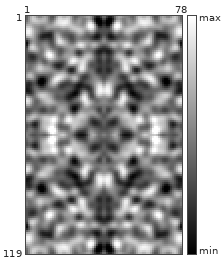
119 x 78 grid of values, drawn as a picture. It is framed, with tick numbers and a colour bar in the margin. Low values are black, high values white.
The texture is blotchy. The histogram is bell-shaped. No overall slope runs across the table. It mirrors both left to right and top to bottom.
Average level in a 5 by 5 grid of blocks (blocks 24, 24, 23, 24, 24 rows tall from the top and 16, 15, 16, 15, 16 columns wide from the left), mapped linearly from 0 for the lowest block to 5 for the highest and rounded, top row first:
35053 | 21212 | 54045 | 21212 | 35053
